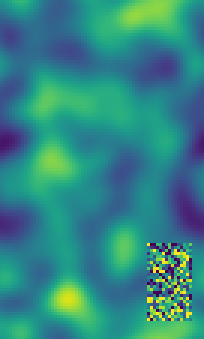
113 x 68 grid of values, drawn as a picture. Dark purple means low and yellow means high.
Histogram: bell-shaped. Slope: none. Mirror symmetry: none. Odd patch: rougher, in the bottom right. Roughest part: bottom right.
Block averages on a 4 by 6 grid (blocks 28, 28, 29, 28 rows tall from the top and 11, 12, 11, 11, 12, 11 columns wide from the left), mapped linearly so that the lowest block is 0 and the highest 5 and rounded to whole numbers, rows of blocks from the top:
1 1 2 4 3 3
1 5 4 3 3 1
1 4 2 2 2 0
3 3 4 3 3 4
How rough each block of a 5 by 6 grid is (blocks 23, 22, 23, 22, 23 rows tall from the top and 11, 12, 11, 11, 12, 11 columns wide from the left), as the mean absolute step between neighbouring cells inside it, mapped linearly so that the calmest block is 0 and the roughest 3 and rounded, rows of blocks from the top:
000000 / 000000 / 000000 / 000022 / 000033
